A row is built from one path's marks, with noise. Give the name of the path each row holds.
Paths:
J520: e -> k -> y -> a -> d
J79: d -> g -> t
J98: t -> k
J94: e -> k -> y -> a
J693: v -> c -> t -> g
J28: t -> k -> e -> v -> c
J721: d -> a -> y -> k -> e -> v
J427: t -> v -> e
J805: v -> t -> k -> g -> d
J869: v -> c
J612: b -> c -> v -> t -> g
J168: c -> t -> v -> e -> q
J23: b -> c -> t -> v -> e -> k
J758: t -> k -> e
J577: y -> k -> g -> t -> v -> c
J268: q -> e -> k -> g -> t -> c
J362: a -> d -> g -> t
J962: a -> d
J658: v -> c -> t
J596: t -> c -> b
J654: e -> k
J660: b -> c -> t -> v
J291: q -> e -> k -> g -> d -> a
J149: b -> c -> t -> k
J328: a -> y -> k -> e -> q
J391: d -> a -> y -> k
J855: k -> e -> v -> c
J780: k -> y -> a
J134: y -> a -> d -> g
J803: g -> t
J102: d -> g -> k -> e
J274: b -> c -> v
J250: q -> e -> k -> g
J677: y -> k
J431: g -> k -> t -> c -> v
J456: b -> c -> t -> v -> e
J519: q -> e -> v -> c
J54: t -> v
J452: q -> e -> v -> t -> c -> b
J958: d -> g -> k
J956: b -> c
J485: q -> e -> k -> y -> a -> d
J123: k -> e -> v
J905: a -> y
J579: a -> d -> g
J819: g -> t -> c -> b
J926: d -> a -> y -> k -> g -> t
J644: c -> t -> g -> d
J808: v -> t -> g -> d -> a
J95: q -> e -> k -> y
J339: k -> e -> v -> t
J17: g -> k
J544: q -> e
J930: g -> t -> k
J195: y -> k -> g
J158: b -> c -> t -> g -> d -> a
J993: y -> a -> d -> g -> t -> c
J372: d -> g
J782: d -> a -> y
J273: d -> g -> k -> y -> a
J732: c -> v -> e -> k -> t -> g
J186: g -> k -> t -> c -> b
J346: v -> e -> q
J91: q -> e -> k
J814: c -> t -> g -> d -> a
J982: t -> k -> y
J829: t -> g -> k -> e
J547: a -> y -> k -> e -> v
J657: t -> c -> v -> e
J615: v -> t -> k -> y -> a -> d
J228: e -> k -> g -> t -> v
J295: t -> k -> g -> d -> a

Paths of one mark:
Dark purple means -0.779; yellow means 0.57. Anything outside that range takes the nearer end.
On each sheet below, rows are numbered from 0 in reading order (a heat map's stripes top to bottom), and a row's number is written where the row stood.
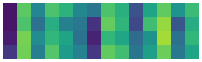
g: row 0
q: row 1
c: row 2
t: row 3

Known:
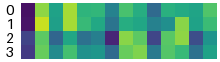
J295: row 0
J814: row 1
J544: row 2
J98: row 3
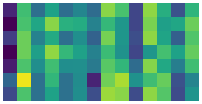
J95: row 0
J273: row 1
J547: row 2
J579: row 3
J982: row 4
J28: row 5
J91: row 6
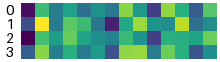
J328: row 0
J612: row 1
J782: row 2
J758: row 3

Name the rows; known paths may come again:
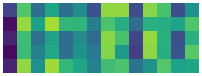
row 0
J91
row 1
J295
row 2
J95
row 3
J328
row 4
J79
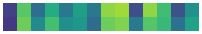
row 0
J250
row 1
J98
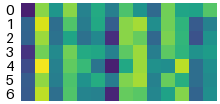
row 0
J615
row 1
J228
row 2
J123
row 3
J930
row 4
J612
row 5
J829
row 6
J54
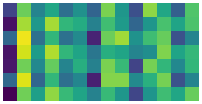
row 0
J547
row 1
J362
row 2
J28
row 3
J814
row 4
J291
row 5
J427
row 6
J579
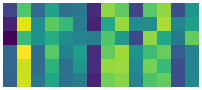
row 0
J544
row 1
J819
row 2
J677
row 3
J732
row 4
J339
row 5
J855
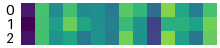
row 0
J982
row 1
J782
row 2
J94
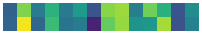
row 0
J758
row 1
J657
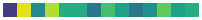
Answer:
J808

